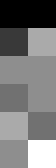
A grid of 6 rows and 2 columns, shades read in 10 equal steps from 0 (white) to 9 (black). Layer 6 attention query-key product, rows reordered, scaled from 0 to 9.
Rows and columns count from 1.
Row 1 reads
9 9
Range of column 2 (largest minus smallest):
9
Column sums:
32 25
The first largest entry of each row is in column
1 1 1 1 2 1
